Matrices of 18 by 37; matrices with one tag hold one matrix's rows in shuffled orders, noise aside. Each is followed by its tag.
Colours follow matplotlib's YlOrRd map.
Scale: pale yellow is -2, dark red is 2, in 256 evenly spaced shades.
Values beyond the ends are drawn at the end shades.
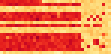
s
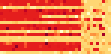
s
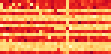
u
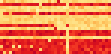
u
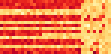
s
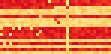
u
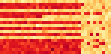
s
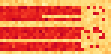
s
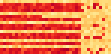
s
